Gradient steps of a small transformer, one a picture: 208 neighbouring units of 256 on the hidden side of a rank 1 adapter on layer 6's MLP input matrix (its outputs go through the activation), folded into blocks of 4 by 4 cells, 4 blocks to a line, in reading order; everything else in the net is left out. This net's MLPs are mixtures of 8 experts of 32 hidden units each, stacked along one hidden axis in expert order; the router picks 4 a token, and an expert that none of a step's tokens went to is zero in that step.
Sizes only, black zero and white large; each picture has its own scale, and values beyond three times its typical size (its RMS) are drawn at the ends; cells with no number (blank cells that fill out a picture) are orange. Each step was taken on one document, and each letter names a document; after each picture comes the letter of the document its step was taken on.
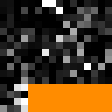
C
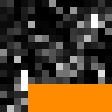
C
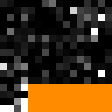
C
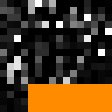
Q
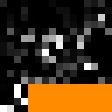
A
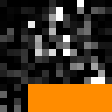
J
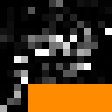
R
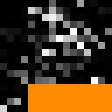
R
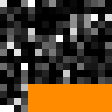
C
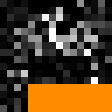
J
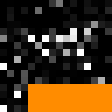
A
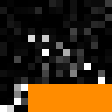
A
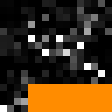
A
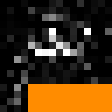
R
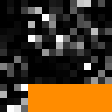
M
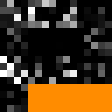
Q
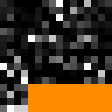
M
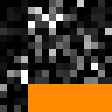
J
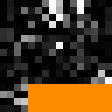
M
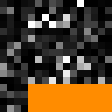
C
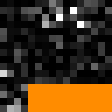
M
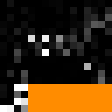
A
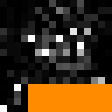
A
